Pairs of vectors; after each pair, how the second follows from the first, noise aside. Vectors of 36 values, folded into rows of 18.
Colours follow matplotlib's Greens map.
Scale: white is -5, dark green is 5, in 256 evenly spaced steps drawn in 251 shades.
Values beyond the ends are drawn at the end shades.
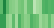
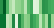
scaled up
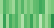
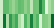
scaled up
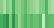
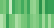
reversed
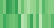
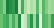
scaled up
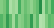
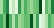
scaled up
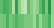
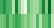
scaled up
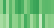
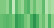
reversed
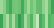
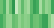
reversed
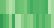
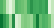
scaled up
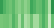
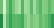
reversed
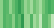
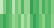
reversed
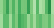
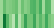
reversed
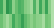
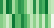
scaled up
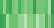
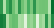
scaled up
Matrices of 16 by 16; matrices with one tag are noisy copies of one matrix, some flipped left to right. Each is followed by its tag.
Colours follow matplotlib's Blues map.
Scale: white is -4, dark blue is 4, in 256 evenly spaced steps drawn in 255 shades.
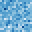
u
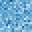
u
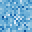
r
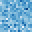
u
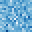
r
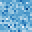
u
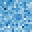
u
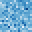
u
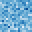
u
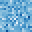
r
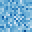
r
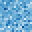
u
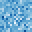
r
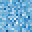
r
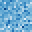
u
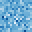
r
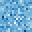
r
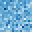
u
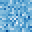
r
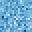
r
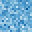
u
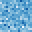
u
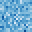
r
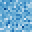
u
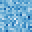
r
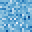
r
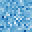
r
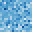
u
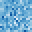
r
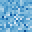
r
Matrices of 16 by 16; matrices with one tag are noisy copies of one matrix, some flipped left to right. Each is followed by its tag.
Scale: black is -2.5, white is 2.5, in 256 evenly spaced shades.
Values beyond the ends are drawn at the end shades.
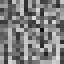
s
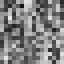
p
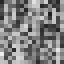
p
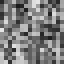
p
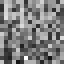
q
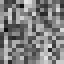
p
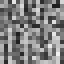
s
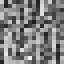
s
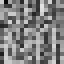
s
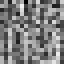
s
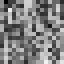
p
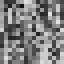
p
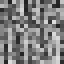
s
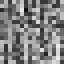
s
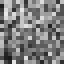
q
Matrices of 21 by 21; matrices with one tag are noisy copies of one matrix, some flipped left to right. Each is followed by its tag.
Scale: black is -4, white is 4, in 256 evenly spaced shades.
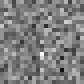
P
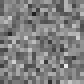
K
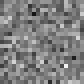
K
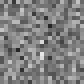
P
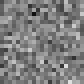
K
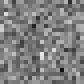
P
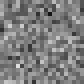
K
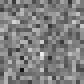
P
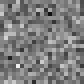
K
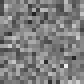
K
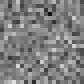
K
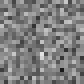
P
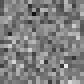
K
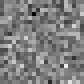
K
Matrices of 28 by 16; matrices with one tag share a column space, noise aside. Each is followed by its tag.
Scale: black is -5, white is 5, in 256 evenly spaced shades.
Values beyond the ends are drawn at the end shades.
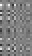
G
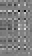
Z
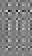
Z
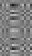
G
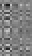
G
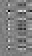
Z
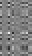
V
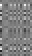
G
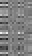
V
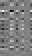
Z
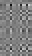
G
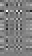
Z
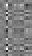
G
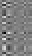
V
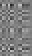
G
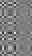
V
